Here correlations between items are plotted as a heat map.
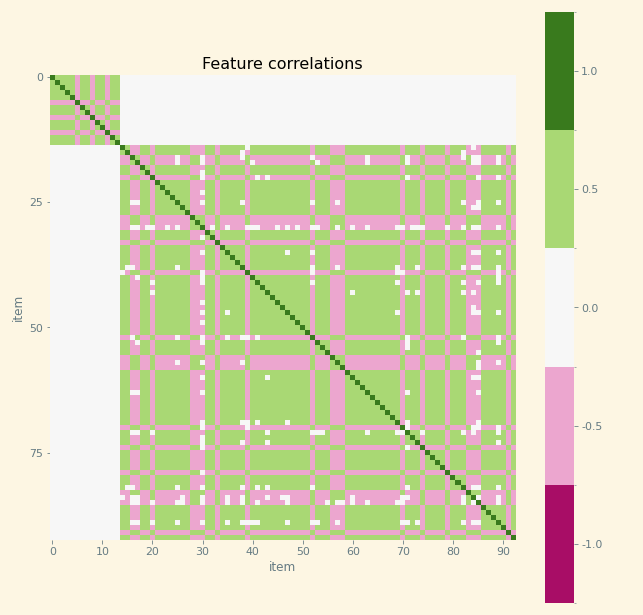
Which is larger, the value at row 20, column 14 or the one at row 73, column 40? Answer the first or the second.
the second
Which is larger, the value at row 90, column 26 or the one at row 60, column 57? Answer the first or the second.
the first
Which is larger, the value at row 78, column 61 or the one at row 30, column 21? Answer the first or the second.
the first
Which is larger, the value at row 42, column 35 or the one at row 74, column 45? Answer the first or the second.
the first
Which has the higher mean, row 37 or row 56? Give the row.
37
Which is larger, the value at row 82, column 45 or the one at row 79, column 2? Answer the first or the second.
the first
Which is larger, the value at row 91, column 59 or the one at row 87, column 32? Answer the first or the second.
the second
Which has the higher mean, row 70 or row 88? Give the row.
88
